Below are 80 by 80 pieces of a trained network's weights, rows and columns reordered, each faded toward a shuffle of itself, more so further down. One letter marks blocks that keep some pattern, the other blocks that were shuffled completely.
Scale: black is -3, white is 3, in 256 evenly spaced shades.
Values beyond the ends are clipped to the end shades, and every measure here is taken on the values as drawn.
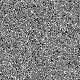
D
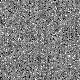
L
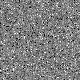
D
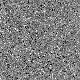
D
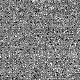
L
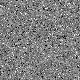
D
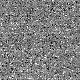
L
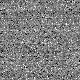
L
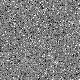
D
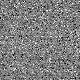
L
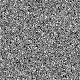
D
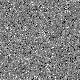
D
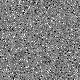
D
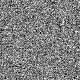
L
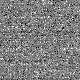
L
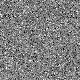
D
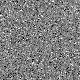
D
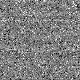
L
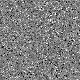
D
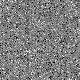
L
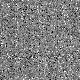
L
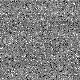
L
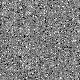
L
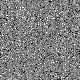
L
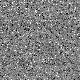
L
